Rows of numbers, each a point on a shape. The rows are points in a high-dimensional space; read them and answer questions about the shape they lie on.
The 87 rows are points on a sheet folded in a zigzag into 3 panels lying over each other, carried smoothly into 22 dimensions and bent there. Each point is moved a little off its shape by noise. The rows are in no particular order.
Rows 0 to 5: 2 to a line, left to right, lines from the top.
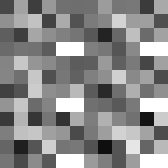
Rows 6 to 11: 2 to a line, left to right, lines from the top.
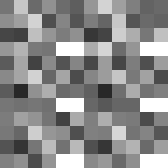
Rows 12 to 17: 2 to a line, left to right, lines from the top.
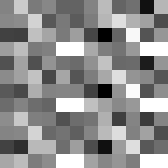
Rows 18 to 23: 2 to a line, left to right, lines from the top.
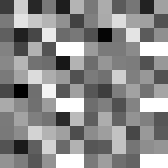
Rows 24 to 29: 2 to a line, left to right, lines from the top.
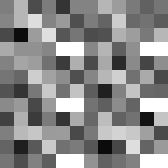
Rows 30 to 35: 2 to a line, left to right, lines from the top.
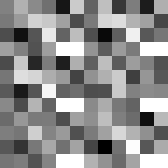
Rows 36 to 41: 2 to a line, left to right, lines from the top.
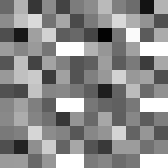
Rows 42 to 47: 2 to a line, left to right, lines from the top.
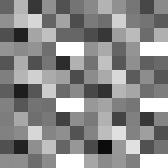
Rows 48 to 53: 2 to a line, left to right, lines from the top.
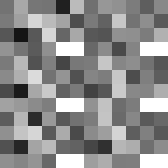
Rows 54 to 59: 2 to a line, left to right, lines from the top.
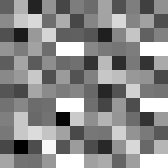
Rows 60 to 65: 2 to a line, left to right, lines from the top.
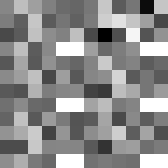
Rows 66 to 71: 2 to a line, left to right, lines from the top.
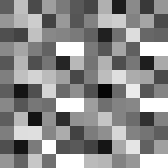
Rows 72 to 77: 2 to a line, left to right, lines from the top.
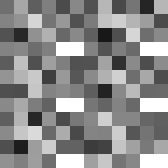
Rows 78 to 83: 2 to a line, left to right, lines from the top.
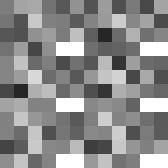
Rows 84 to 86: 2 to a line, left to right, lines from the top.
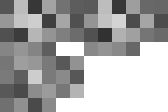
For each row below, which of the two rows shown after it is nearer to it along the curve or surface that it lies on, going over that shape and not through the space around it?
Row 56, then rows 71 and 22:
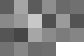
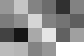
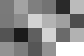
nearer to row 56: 71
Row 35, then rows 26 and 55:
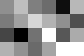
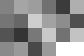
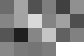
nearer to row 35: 55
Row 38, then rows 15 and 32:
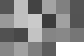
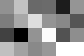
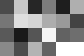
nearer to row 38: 15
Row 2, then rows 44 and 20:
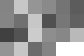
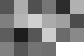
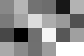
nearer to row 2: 20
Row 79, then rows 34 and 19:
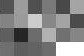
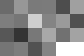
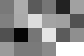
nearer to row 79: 34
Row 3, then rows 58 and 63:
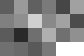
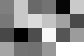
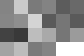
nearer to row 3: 58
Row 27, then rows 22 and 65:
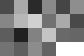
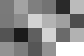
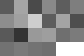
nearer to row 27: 65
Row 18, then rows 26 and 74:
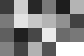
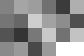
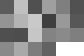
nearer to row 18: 26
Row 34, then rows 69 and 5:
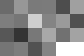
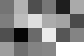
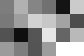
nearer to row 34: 5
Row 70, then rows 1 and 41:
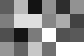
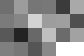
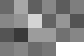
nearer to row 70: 41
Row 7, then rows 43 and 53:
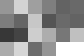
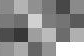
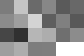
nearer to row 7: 53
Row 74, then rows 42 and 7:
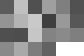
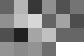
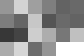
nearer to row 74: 42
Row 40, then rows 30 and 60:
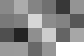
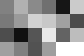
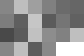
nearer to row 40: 60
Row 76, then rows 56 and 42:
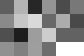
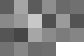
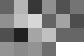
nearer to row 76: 42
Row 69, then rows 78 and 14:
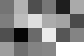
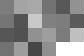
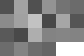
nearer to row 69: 14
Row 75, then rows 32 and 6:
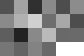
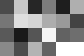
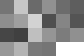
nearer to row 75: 32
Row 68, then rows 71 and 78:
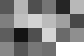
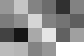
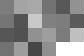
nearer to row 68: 78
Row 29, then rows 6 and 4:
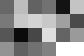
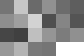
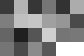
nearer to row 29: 4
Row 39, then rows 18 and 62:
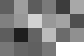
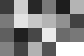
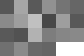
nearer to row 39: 18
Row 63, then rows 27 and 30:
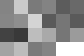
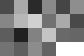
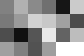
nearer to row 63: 27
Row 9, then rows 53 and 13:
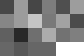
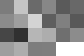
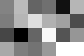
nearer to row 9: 13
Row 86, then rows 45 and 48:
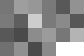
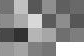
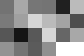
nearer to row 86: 48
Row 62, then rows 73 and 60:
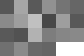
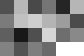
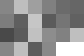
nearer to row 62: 60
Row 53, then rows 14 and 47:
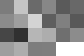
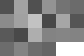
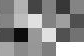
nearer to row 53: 47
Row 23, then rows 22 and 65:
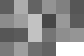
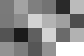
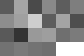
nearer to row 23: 65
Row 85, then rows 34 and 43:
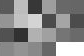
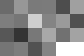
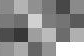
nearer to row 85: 43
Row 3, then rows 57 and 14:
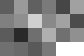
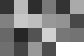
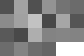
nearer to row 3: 57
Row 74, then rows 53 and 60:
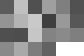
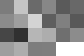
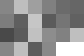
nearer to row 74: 53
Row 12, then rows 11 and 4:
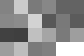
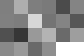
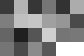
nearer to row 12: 11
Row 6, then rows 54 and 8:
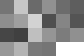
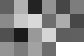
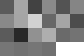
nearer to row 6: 54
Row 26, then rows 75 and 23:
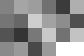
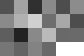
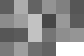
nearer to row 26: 75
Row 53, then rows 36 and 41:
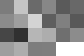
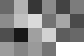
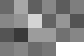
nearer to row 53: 36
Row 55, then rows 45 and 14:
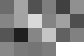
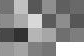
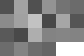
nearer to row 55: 14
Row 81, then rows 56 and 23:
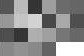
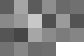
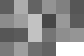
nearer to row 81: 23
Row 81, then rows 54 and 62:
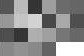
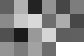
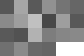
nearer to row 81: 54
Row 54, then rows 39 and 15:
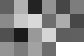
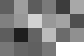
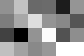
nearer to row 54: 15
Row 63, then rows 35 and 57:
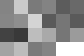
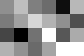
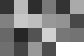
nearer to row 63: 35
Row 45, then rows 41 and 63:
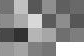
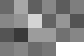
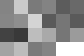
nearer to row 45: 63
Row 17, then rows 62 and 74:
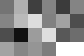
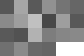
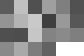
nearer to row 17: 74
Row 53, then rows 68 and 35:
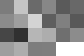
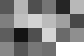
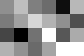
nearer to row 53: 35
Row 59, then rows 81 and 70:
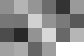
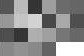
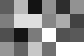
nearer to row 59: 81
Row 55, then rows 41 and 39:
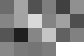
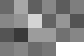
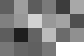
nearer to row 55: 41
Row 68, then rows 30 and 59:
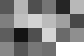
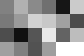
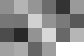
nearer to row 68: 30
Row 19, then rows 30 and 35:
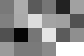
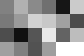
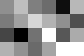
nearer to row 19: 35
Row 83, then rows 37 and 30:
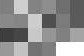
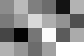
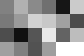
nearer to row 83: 37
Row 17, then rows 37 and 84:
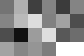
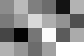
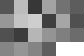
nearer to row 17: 84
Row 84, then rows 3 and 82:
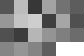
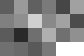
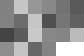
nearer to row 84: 82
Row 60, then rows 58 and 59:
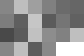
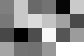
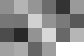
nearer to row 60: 59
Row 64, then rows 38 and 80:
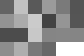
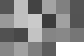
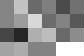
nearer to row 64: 38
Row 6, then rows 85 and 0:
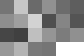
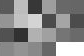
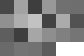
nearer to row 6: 85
